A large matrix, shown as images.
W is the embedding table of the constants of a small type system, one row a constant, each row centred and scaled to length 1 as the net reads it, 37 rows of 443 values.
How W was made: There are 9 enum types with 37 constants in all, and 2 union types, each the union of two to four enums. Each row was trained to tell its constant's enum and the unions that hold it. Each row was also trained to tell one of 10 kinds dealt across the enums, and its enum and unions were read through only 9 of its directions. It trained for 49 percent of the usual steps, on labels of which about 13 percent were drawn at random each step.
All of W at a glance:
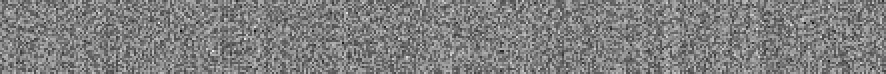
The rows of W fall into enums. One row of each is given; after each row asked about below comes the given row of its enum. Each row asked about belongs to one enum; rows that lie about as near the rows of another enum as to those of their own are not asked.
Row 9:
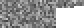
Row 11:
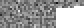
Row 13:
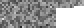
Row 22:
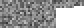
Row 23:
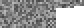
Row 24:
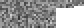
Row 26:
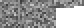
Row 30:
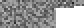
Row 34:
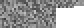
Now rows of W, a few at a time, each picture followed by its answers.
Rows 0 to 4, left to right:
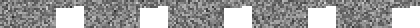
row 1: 23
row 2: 11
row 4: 30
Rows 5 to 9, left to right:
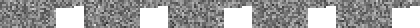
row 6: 34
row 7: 24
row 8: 30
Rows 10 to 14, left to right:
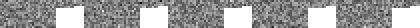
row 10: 26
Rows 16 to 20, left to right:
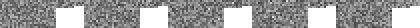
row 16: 9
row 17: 24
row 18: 30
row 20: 34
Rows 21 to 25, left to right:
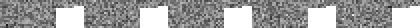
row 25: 34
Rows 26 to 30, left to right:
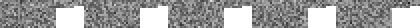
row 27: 9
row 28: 9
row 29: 30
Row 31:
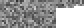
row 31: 24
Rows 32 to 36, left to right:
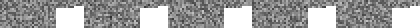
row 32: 9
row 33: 24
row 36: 34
